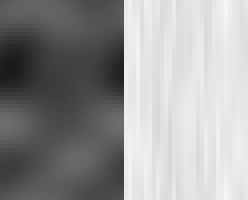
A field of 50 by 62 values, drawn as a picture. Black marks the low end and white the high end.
It is made of 1 by 2 panels. Panel 1,1: low, smooth. Panel 1,2: very high, streaked downward, faint in contrast.
